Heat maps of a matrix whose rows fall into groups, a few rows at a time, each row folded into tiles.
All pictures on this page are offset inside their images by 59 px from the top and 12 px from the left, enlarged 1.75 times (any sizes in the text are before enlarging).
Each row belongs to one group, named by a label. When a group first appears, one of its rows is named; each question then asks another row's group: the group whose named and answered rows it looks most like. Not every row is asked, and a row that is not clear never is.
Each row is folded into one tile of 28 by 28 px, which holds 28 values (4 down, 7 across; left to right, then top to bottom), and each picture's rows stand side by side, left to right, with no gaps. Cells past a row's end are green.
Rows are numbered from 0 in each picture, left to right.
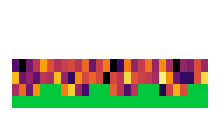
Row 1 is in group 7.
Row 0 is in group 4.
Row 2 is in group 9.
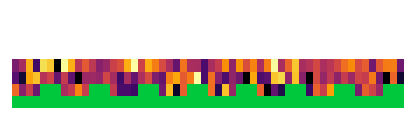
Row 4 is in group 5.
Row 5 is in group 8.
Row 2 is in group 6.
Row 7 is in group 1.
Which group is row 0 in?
8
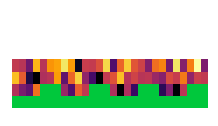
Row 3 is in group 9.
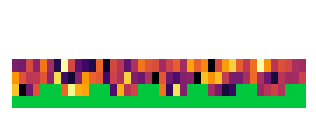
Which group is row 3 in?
5
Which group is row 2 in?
1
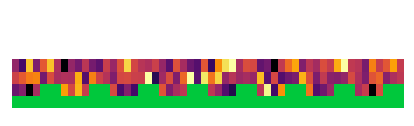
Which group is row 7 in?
9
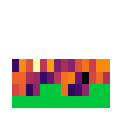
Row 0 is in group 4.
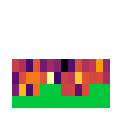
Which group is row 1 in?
9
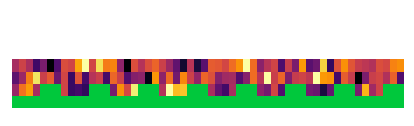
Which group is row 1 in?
6
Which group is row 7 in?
7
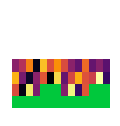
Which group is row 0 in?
5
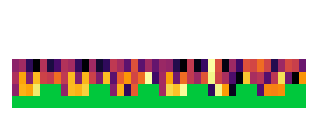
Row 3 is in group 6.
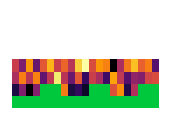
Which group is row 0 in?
9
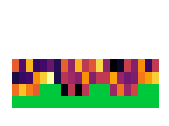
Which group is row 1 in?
9
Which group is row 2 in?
4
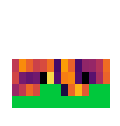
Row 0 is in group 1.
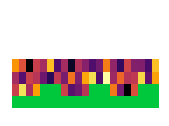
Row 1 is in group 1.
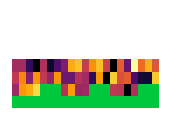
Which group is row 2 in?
4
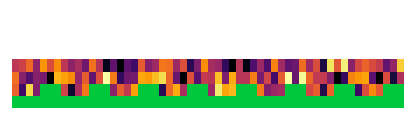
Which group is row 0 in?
5
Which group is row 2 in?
4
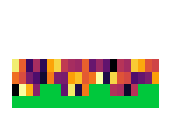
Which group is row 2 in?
4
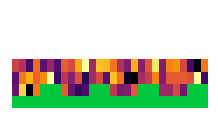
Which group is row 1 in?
6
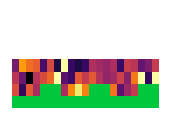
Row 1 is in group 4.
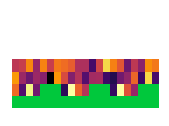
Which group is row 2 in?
7
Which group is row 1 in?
7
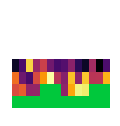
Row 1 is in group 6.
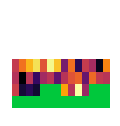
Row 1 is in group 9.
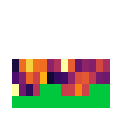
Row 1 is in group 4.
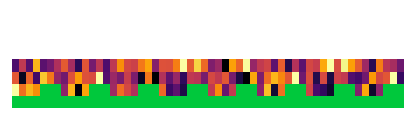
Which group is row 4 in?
4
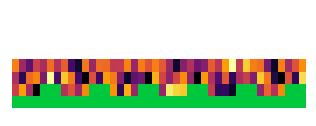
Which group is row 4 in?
6
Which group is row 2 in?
5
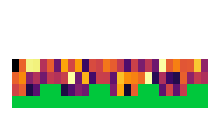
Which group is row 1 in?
9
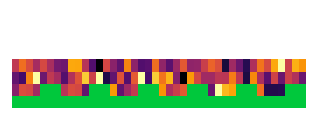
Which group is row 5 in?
6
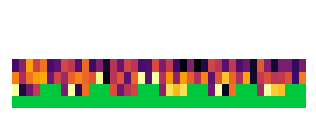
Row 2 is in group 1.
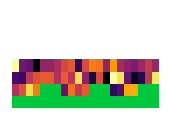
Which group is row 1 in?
1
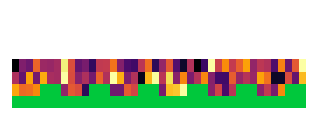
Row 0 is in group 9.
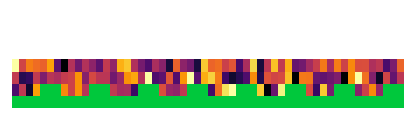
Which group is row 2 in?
8
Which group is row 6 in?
5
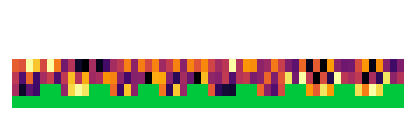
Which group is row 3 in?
5
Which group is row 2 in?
5
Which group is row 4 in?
6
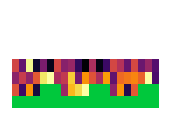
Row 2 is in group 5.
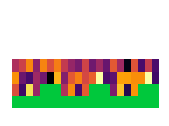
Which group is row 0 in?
5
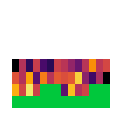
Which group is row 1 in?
1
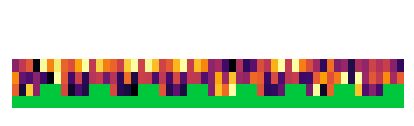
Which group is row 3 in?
6
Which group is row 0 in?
5
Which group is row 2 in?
6
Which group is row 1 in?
6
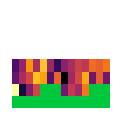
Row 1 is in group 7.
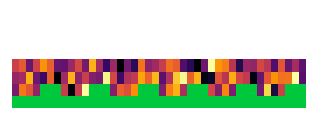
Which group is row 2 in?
4
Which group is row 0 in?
1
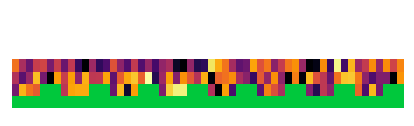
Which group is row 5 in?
1
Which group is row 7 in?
5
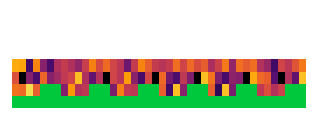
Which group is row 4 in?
5
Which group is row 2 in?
1
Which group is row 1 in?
1
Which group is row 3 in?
5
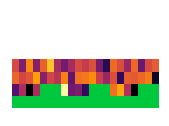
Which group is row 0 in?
9
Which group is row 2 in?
7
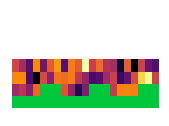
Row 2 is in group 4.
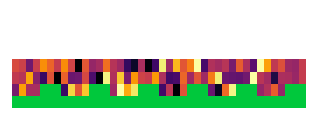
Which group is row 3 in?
9
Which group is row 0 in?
1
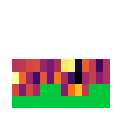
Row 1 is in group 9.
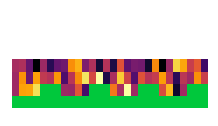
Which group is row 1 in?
8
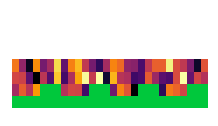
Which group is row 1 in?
8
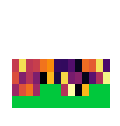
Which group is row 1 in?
4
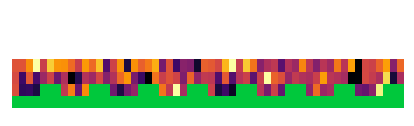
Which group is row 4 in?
6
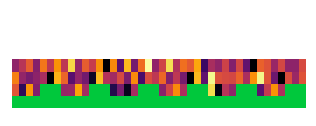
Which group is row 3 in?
1
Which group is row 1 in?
1
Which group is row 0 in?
5
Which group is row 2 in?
9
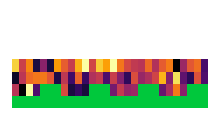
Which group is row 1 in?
6
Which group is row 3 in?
1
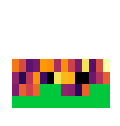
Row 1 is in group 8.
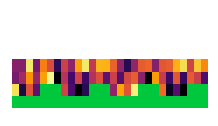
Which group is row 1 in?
6
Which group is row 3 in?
6
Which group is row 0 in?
8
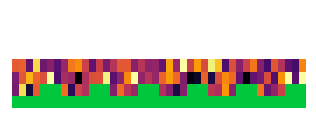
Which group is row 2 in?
8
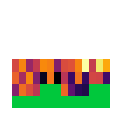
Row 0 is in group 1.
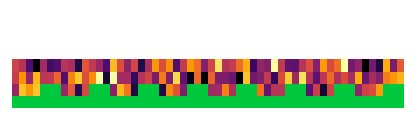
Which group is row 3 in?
1
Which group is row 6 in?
9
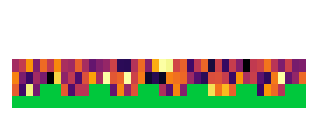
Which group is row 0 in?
5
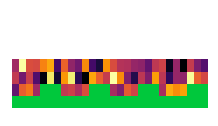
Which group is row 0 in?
1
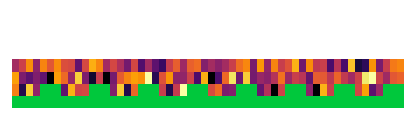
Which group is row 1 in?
1
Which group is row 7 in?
9
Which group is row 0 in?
5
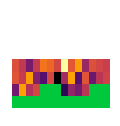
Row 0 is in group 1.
